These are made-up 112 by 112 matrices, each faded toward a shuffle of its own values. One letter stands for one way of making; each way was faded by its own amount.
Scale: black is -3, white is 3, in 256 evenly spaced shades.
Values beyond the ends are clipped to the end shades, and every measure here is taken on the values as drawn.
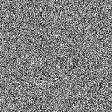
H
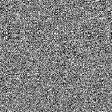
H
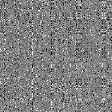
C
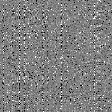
C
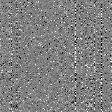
C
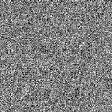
H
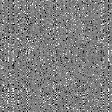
C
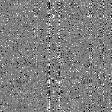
C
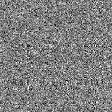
H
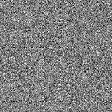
H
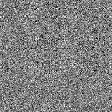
H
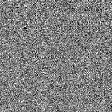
H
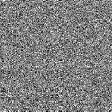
H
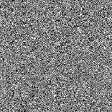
H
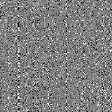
C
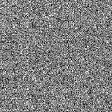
H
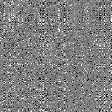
C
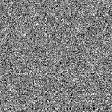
H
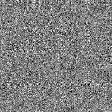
H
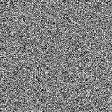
H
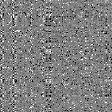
C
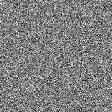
H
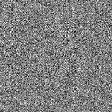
H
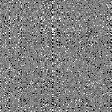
C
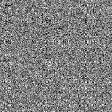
H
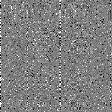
C
